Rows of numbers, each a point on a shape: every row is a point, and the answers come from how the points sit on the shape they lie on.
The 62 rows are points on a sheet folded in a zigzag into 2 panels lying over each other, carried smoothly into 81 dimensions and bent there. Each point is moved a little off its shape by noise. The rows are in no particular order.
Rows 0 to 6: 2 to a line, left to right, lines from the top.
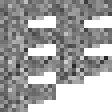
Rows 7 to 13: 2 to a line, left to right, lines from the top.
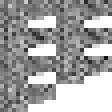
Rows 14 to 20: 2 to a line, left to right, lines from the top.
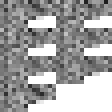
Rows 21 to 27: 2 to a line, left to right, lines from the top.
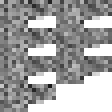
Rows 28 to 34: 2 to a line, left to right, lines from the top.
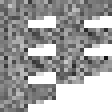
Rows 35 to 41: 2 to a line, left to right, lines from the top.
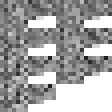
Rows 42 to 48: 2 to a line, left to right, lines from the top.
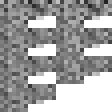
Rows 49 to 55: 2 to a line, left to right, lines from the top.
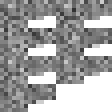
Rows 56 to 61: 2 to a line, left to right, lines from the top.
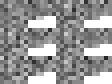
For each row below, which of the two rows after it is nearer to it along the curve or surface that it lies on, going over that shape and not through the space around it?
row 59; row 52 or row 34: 34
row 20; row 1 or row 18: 1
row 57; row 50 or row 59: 50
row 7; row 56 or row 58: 58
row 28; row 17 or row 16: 16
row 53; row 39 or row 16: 39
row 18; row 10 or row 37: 37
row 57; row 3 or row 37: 3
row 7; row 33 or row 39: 39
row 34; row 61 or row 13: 13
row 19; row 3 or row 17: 3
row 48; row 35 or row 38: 35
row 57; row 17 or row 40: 40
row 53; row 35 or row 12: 12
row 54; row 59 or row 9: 59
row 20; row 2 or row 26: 26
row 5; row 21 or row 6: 6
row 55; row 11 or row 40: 11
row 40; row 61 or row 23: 61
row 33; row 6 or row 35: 6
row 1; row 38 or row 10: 10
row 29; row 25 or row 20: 25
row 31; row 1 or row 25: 1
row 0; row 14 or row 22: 22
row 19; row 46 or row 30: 46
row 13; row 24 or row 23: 23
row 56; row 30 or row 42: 42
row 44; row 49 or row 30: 49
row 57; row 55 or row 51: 55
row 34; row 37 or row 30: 30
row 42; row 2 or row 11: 11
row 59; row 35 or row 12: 12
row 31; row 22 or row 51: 51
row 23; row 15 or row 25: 25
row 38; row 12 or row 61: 12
